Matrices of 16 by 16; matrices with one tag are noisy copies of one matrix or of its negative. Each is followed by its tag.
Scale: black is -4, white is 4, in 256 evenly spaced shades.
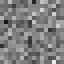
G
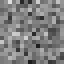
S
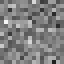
G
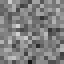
S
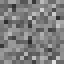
G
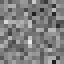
G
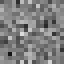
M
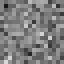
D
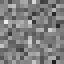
G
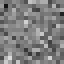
D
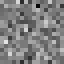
M
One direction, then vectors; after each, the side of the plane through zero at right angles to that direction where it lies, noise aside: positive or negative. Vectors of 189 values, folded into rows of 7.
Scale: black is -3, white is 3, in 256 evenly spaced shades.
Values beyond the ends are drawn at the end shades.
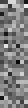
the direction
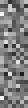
negative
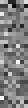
negative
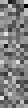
negative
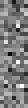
negative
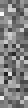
negative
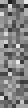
negative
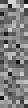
positive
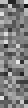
negative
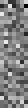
negative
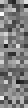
negative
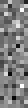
positive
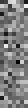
positive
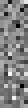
negative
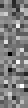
negative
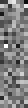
positive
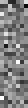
negative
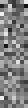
negative
